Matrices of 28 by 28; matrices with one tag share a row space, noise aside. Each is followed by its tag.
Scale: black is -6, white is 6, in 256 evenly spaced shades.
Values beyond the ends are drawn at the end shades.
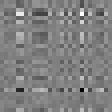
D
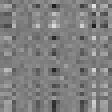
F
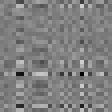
D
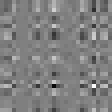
F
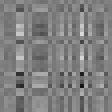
D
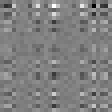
F
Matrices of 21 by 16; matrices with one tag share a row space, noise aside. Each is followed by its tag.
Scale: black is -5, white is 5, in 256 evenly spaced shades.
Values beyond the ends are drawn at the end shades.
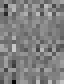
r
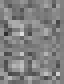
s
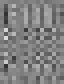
r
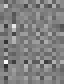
r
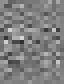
s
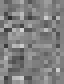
s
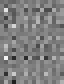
r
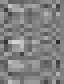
s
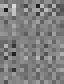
r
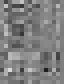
s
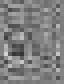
s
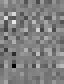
r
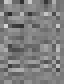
s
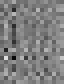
r
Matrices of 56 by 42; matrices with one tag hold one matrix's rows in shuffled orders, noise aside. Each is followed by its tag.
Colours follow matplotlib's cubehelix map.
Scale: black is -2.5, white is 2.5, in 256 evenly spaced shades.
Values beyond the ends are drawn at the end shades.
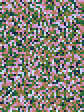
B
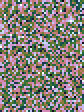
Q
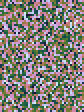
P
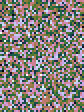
B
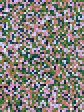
P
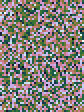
Q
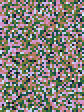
Q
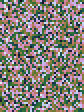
P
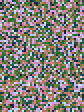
B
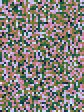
P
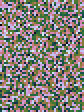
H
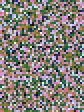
Q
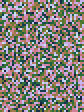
P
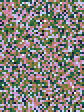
B
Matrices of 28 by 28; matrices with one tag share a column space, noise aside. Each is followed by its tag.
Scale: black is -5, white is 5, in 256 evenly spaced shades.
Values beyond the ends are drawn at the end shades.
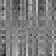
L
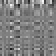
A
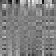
A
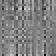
L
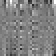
A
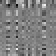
A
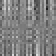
L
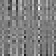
L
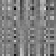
L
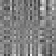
L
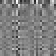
A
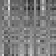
L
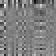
A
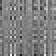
L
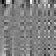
A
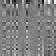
A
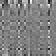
A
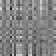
L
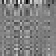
A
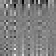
A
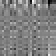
A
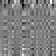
A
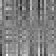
L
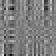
L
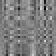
L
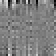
A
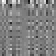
A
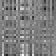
L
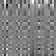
A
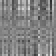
L
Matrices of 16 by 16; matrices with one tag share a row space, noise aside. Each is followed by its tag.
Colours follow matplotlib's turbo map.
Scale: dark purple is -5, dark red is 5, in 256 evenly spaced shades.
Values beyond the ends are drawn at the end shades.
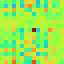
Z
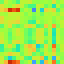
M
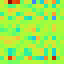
M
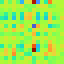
Z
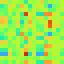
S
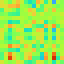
M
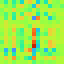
Z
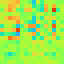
M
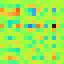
M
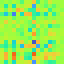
Z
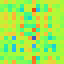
Z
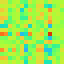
S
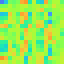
S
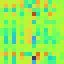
Z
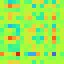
M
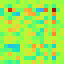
M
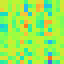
S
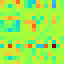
M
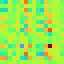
S
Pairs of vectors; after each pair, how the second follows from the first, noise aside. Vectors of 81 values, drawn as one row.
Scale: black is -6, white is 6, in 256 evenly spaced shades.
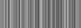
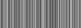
shuffled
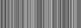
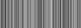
copied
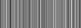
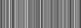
reversed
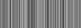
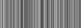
shuffled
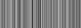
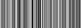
scaled up
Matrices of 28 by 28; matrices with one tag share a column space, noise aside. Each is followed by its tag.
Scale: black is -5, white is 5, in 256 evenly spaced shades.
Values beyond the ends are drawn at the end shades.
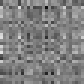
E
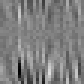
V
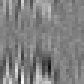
V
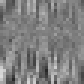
V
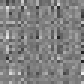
E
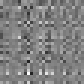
E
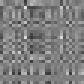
E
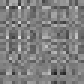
E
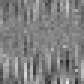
V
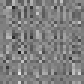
E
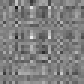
E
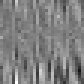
V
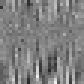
V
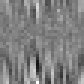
V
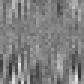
V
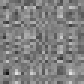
E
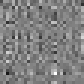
E
